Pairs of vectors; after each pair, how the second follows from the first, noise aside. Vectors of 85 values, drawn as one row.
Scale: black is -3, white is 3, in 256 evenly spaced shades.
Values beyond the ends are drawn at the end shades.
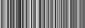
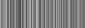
shrunk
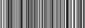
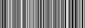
negated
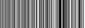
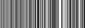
negated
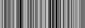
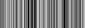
reversed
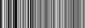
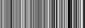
reversed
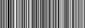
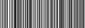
negated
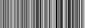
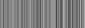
shrunk
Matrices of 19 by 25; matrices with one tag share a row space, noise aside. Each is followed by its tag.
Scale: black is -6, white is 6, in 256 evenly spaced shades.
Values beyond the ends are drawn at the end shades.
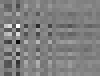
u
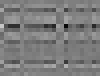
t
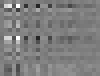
u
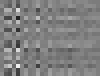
u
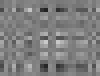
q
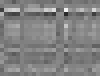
t
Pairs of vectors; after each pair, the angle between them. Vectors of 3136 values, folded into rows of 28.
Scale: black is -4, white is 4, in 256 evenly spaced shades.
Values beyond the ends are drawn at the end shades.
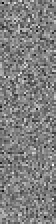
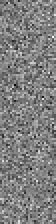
orthogonal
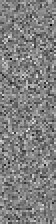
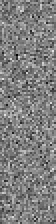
partly opposed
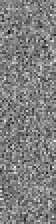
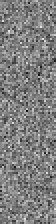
nearly opposite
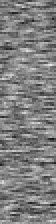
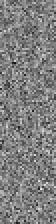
orthogonal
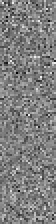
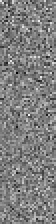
nearly parallel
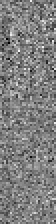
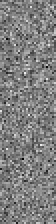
partly aligned
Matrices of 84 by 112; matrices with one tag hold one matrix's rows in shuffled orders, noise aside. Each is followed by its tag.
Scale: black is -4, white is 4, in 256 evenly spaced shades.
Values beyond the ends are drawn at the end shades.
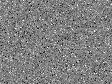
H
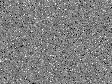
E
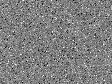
H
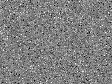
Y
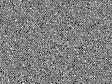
H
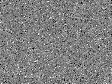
E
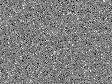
H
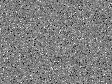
Y
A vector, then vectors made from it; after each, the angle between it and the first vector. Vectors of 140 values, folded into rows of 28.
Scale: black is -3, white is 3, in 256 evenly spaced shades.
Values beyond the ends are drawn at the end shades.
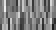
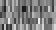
partly opposed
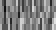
nearly opposite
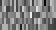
partly aligned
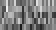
orthogonal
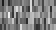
orthogonal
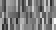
nearly opposite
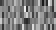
orthogonal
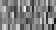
partly aligned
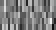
nearly parallel
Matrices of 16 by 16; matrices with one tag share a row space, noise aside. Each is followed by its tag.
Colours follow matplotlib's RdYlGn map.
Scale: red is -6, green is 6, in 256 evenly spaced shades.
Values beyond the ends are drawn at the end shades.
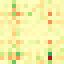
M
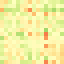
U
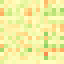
U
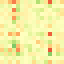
M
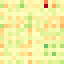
U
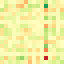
U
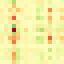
M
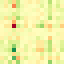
M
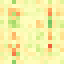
M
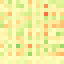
U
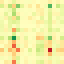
M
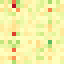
M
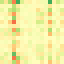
M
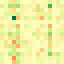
M
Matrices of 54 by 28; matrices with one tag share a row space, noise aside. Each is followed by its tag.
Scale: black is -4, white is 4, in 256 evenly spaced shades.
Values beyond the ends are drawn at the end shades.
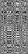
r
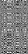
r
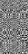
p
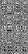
r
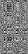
r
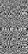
p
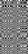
p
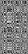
r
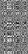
r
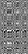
r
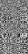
p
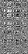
r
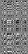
r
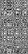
r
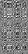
r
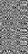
p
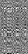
r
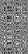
r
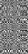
p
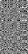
p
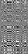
r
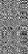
p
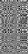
p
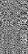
p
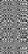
p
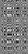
r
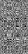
r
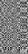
p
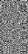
p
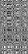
r
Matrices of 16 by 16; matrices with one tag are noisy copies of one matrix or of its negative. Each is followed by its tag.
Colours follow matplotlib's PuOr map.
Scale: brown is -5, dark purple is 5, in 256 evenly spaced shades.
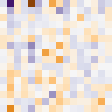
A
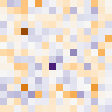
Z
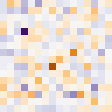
Z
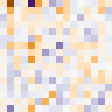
A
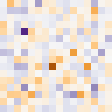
Z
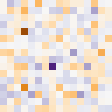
Z
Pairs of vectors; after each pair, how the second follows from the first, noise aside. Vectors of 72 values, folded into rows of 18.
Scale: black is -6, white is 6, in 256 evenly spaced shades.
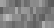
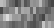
scaled up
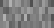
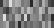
scaled up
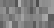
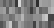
scaled up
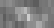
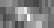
scaled up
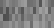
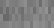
shrunk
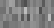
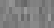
shrunk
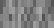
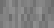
shrunk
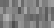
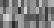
scaled up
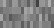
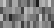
scaled up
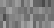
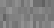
shrunk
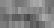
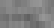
shrunk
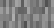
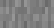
shrunk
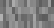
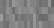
shrunk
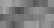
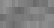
shrunk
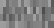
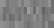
shrunk
